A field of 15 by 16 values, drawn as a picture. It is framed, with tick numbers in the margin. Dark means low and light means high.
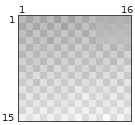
On average the colour sits 80% of the way up the scale. The top right is the calmest part. An odd patch, calmer than its surroundings, sits in the top right. The field is checkered. There is an overall slope up to the bottom.
